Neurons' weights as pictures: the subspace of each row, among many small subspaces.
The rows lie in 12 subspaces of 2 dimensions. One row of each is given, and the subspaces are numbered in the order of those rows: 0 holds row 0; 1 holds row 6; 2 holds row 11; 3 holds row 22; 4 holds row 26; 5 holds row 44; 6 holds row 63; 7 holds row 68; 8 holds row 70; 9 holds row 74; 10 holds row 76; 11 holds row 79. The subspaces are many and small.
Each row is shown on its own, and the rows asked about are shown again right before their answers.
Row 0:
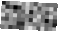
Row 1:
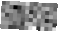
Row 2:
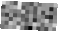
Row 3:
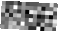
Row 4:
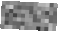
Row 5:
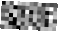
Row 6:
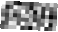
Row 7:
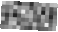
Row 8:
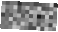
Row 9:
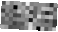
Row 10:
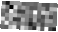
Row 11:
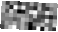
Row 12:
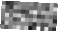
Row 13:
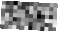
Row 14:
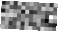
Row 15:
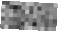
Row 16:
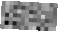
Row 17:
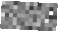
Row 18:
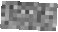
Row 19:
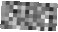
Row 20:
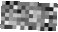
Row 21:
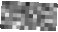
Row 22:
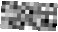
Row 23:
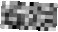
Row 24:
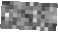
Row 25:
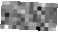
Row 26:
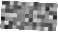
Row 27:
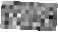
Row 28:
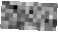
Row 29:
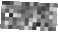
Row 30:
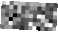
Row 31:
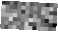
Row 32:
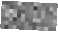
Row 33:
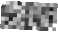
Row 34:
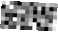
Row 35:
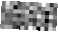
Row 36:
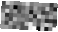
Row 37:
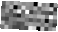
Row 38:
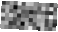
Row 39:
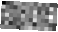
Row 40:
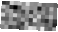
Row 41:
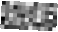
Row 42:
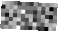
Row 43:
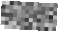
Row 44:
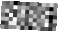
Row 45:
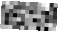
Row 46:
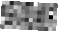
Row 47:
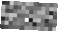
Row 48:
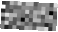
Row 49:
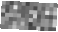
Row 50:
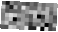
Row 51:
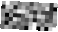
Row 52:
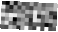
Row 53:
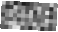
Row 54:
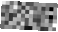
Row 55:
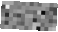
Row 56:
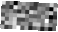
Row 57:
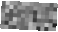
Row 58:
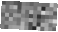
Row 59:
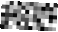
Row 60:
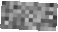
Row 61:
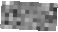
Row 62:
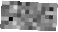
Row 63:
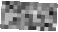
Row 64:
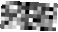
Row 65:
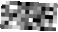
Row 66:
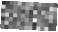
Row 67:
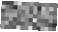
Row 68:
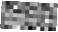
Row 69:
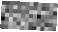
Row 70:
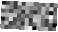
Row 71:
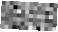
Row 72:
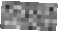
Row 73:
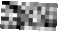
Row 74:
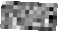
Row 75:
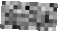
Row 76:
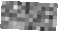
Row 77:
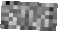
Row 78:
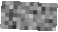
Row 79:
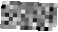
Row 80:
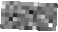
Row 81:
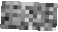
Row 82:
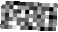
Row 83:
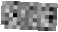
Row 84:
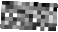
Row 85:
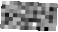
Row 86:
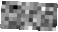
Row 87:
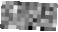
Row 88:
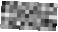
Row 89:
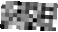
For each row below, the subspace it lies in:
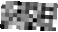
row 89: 2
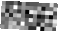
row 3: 8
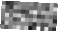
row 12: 11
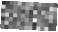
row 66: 11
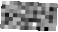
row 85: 11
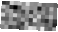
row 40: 0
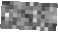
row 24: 7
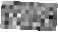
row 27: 9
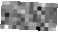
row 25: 1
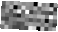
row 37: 11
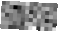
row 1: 0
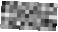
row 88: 3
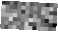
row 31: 8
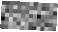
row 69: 8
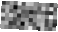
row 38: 8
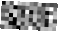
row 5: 5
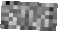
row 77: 5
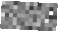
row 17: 9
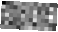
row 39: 11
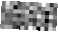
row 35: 7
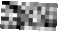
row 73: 0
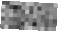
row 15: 0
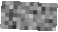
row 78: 2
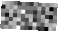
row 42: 11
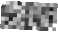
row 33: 8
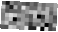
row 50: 6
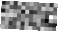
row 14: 3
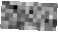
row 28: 0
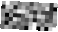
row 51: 11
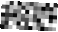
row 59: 3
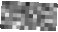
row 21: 1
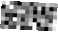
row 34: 2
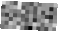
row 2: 11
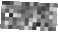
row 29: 9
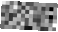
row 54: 8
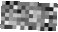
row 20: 9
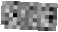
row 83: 5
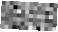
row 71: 11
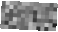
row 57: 6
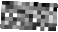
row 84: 7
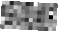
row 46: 4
